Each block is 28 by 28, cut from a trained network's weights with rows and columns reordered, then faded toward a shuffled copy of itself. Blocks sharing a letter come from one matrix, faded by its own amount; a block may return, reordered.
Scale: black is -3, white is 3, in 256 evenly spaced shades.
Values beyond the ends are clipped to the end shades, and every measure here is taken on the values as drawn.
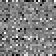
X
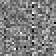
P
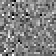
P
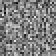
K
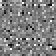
X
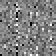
P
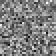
K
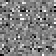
X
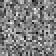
K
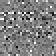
X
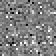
X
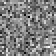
K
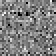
K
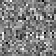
K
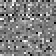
X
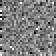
P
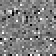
X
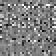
X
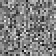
K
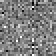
P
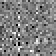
P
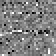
X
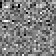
K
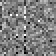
P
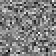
P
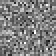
P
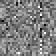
P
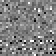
X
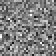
K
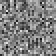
K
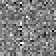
P
